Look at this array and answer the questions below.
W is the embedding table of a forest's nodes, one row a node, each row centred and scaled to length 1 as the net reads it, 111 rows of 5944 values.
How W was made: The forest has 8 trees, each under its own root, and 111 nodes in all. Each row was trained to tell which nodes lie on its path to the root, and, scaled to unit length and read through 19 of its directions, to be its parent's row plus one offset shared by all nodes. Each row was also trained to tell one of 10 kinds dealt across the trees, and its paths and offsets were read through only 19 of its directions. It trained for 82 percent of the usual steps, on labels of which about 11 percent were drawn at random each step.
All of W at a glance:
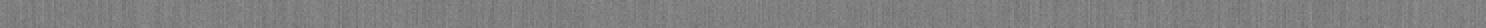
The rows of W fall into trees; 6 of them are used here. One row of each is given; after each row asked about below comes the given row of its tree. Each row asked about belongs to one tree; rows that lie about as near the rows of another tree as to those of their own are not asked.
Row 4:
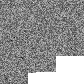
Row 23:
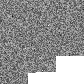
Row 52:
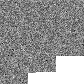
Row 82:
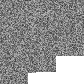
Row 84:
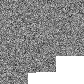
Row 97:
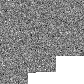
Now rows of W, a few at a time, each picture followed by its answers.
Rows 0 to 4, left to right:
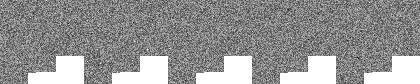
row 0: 52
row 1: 84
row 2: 23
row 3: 23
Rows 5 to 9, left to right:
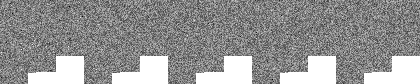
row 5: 84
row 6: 4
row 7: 4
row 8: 4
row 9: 52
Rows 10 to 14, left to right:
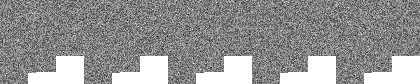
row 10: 84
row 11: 23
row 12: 23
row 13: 4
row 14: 23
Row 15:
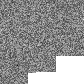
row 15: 84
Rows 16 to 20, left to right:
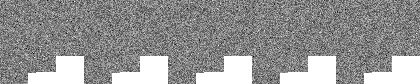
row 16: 82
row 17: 23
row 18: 23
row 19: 52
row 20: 4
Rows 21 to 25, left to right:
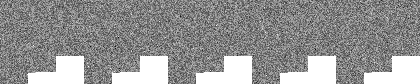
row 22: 52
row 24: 23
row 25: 52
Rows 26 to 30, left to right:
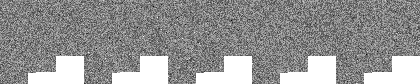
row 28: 84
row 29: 52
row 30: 82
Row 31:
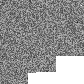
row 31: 4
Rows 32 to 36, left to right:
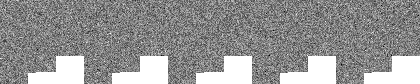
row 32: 23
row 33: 84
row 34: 4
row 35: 84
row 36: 97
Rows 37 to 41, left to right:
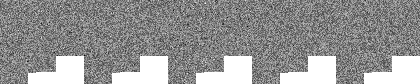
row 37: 52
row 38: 84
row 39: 4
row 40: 4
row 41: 52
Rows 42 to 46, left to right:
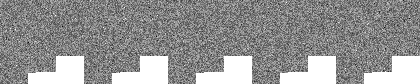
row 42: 52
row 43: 82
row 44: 97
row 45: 4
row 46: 82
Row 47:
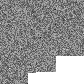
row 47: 4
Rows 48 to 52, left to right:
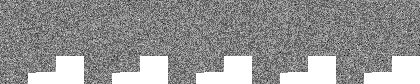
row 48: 97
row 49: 84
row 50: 52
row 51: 84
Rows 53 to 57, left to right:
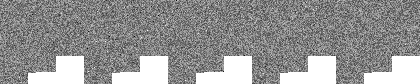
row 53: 52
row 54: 84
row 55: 4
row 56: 82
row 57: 84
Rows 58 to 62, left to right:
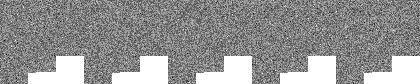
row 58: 52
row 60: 52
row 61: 23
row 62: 52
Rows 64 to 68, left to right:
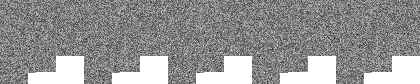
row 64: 52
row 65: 4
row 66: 82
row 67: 97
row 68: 4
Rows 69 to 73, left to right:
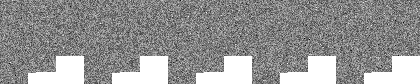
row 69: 52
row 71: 23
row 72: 23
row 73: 23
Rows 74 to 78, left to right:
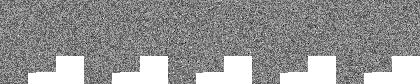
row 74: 4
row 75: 4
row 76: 52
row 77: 52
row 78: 84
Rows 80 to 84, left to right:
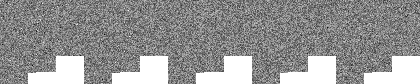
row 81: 82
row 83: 84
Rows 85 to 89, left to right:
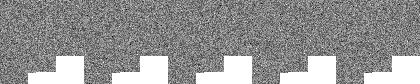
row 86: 82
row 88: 4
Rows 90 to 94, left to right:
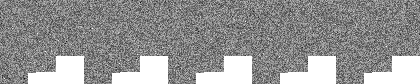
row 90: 4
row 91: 82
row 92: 52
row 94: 4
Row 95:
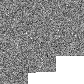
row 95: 84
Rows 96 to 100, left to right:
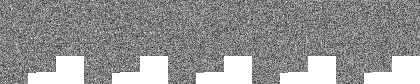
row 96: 84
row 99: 4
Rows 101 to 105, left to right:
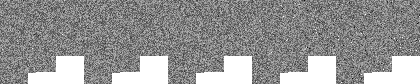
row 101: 52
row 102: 97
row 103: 4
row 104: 82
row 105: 23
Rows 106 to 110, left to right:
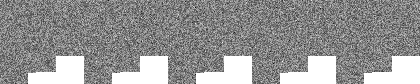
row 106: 52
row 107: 52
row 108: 82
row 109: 4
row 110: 97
